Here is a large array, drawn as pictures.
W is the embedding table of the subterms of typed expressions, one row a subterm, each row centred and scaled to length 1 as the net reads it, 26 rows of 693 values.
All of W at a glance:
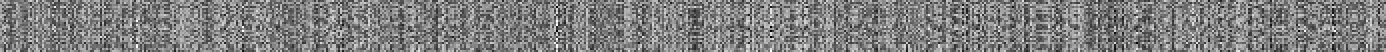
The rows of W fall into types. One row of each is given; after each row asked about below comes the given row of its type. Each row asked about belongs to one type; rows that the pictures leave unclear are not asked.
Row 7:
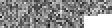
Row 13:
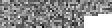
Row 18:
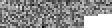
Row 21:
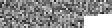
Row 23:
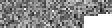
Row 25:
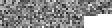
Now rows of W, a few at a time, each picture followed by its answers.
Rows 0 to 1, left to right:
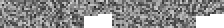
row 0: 18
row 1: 13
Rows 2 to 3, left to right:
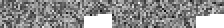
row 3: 25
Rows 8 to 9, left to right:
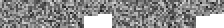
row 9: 18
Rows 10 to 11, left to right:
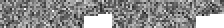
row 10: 23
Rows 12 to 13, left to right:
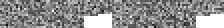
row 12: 13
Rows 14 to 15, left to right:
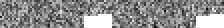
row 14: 7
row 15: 21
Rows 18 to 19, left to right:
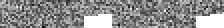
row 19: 13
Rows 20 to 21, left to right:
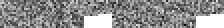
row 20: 18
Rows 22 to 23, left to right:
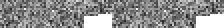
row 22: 23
